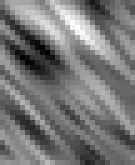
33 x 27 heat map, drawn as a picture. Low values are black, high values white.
Mirror symmetry: none. Ninth with the highest average: top middle. Grain: diagonal, down to the right. Lone odd cells: none.
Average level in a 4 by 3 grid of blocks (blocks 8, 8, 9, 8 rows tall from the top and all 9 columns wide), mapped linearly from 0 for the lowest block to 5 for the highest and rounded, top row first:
3 5 2
0 2 3
2 2 3
2 1 1
